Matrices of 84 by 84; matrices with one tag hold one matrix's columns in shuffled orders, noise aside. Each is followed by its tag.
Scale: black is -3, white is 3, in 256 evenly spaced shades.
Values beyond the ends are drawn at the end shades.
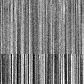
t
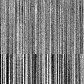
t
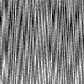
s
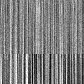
t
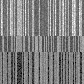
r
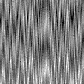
s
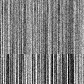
t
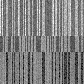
r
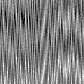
s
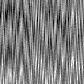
s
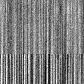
t
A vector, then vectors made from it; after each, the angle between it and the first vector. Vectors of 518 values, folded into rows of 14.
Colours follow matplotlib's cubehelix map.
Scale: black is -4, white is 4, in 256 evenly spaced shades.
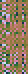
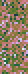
partly aligned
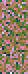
partly aligned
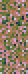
partly opposed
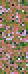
orthogonal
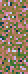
orthogonal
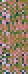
nearly parallel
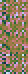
nearly opposite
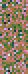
partly opposed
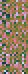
nearly opposite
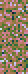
orthogonal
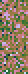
partly aligned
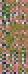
nearly opposite
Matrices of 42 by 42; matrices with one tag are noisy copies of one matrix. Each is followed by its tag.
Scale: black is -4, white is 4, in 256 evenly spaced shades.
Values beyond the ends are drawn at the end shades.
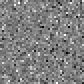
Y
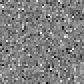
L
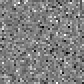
Y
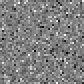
Y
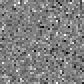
Y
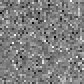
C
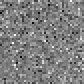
C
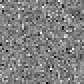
L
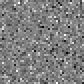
Y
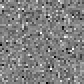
L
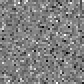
Y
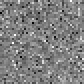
C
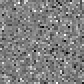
Y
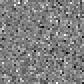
Y
